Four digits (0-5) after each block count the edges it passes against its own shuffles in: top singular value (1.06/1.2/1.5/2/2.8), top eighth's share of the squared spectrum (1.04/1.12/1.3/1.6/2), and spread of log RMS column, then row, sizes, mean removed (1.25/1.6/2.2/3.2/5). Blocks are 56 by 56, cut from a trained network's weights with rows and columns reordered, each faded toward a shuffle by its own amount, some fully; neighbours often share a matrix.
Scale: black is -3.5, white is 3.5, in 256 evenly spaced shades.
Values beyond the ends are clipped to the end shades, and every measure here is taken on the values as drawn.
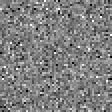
0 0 0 0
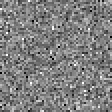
0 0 0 0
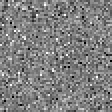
0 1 0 0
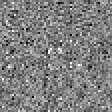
3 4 2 2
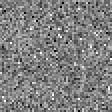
0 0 0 0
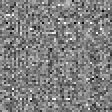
3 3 0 2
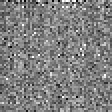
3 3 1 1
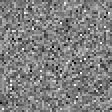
0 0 0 0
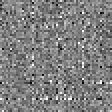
3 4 2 2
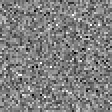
1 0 0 0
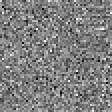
2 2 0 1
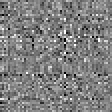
4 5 2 3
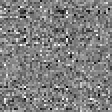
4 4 1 2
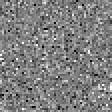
1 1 0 0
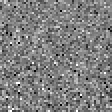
2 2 0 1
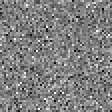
1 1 0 0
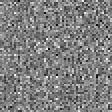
3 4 2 2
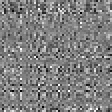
4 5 3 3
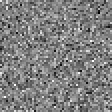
2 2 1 0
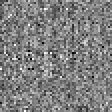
2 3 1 1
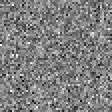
1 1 0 0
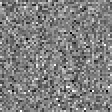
2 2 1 1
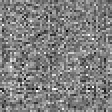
2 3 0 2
